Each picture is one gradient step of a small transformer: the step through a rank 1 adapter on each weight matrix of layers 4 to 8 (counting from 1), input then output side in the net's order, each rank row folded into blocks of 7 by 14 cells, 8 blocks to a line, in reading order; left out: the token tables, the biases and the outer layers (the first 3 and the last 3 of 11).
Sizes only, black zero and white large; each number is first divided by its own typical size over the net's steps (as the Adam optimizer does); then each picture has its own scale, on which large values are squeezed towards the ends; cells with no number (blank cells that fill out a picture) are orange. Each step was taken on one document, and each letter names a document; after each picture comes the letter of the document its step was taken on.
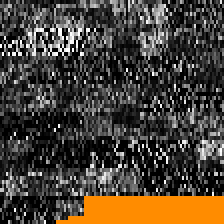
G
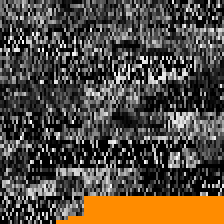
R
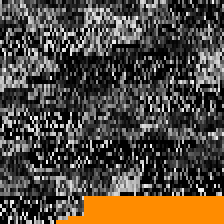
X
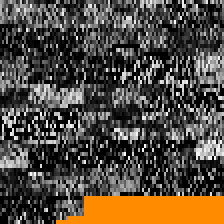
X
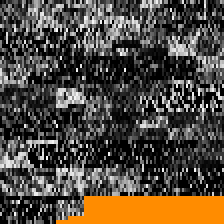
X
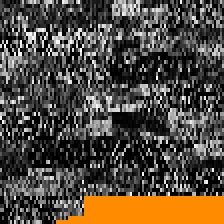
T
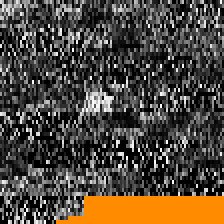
G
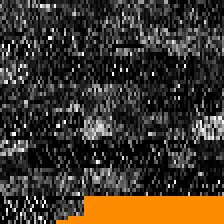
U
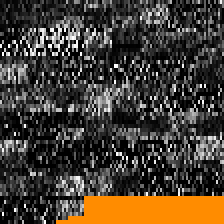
G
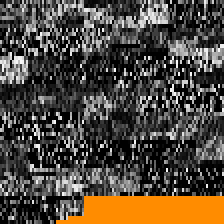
X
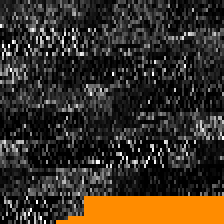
U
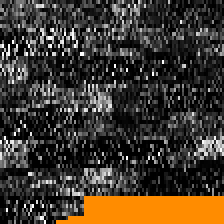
U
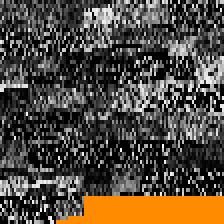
X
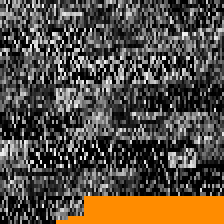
R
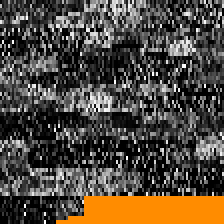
G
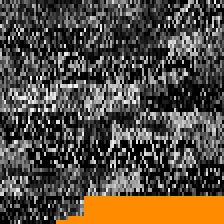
R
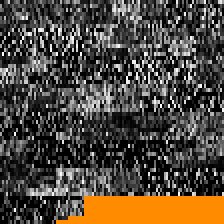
G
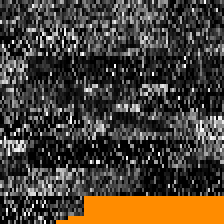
U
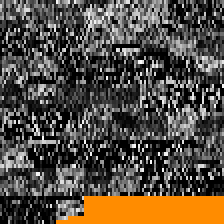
X
